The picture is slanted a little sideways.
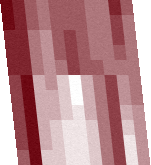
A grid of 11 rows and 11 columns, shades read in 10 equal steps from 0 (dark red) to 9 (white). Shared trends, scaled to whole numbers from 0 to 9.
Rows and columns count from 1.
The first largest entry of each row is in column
4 4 4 4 4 6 6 6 5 5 5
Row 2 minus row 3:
-1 0 -1 -1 0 1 0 0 0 0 0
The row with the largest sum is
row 11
